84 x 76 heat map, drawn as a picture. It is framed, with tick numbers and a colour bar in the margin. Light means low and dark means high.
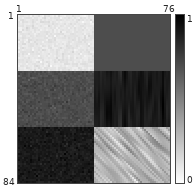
The table splits into 3 rows of 2 panels. Panel 1,1: very low, fine-grained, faint in contrast. Panel 1,2: high, flat. Panel 2,1: high, fine-grained, faint in contrast. Panel 2,2: very high, streaked downward, faint in contrast. Panel 3,1: very high, fine-grained, faint in contrast. Panel 3,2: low, slanting down to the right.
